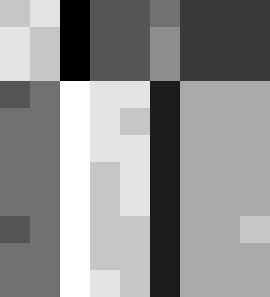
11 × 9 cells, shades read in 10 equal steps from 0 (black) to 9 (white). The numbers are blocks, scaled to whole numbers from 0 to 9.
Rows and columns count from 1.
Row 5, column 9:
6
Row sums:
31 32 32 51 51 52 51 51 50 50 51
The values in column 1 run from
3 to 8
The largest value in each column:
8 8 9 8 8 5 6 6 7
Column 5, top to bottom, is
3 3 3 8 7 8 8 8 7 7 7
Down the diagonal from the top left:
7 7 0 8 7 1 6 6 7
